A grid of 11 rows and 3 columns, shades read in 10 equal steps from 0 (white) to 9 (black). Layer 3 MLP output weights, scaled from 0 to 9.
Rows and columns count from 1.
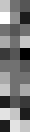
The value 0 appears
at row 2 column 1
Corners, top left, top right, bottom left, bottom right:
2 6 8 2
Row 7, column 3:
5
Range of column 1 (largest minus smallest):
8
